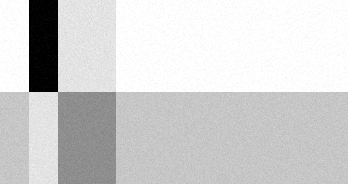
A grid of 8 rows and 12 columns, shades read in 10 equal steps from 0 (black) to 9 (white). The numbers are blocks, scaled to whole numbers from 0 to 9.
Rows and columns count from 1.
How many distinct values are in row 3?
3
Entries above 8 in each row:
9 9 9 9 0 0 0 0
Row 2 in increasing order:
0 8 8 9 9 9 9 9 9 9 9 9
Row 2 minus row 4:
0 0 0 0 0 0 0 0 0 0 0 0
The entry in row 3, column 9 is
9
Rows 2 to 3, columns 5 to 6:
9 9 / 9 9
